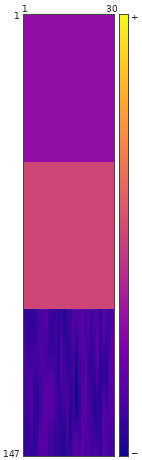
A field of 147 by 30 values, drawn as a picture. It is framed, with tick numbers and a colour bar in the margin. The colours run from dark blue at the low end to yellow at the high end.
It is made of 3 by 1 panels. Panel 1,1: low, flat. Panel 2,1: middling, flat. Panel 3,1: very low, streaked downward, faint in contrast.
